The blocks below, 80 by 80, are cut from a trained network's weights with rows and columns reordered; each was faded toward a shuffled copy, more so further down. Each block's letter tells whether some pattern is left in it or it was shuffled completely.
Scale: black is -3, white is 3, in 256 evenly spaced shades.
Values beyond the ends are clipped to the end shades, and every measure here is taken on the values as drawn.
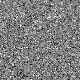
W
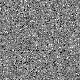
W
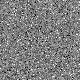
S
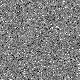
S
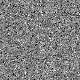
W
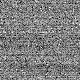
W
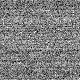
W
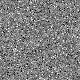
S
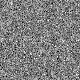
W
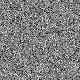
S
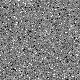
S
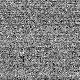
W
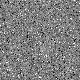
S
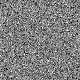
S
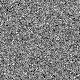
S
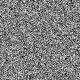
S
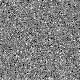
S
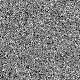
S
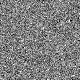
S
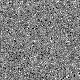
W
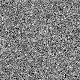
S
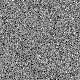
S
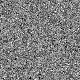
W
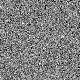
S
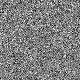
S
